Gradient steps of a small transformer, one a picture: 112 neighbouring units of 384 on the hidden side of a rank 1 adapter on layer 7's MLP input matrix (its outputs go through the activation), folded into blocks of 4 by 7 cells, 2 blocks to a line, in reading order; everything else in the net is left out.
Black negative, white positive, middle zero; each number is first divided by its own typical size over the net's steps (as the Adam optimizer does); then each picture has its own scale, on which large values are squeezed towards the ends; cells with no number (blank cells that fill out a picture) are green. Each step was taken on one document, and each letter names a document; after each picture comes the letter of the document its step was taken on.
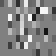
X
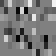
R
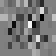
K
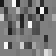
K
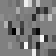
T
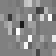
T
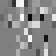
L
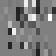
K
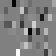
L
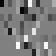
R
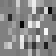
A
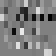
R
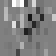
L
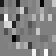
R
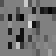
X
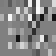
X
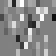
L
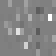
T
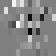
L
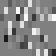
R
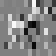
A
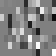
X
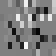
X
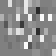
T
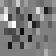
K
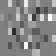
T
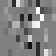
L
